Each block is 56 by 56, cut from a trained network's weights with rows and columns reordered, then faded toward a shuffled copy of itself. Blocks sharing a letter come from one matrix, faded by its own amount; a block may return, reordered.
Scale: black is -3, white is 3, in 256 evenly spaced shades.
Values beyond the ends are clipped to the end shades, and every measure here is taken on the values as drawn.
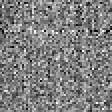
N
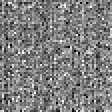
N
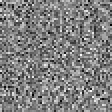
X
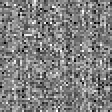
N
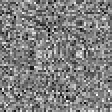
X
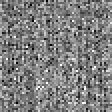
N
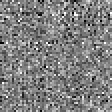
N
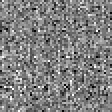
N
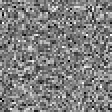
X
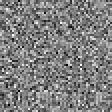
X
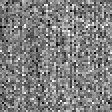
N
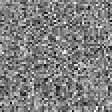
X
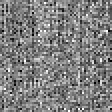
N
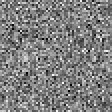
X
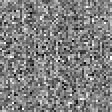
N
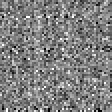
N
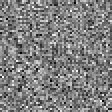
X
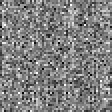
N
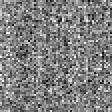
N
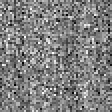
N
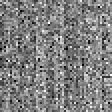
N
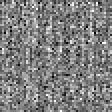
N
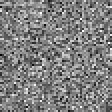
X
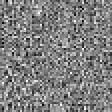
X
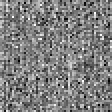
N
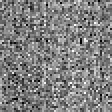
N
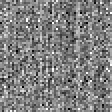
N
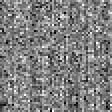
N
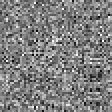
X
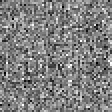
N
